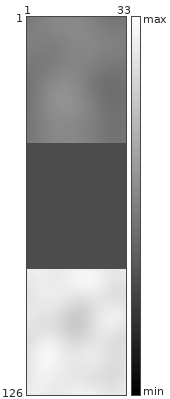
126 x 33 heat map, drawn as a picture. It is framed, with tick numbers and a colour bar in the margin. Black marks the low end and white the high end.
It is made of 3 by 1 panels. Panel 1,1: middling, smooth, faint in contrast. Panel 2,1: low, flat. Panel 3,1: very high, smooth, faint in contrast.
